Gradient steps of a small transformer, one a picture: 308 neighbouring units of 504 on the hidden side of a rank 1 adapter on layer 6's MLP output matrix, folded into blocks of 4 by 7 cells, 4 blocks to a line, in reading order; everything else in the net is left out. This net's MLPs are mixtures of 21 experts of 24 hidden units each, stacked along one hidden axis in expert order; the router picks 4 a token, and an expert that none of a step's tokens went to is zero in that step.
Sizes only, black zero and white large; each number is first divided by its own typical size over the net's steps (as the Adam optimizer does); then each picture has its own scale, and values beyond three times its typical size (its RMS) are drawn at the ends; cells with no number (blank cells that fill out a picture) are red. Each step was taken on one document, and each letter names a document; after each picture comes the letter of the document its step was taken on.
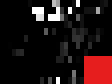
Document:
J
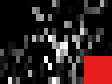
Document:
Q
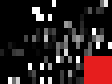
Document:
Q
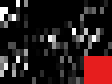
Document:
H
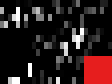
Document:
Q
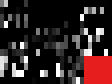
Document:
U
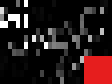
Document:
U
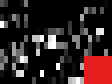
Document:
U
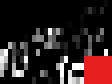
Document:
U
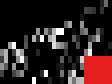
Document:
H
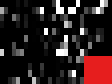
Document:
Q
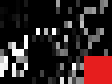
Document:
H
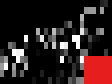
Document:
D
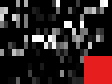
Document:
D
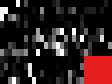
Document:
D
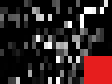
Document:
Q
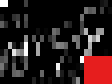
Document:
U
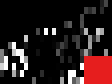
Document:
H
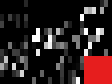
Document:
U
